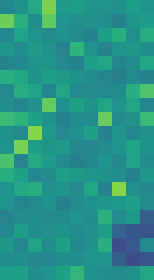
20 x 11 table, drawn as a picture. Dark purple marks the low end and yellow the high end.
Odd patch: lower, in the bottom right. Ninth with the lowest average: bottom right. Mirror symmetry: none. Histogram: heavy tails on both sides.
